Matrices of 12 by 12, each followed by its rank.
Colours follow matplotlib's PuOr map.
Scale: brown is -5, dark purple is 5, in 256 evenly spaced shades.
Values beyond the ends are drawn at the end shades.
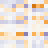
two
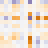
two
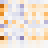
two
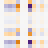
one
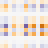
one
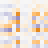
two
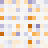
two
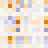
two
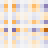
one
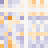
two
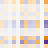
one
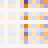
one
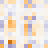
two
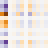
one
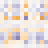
two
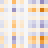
one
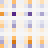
one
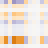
one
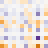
two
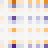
one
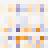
two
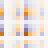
one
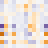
two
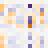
two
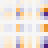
one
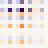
one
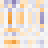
two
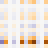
one
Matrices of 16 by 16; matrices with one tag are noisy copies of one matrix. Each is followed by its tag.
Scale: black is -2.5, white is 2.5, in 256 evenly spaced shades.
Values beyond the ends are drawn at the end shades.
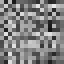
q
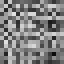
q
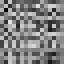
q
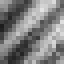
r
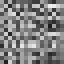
q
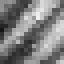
r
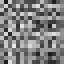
q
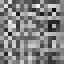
q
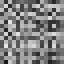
q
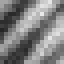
r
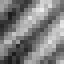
r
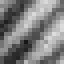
r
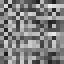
q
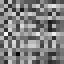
q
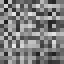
q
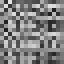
q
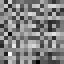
q
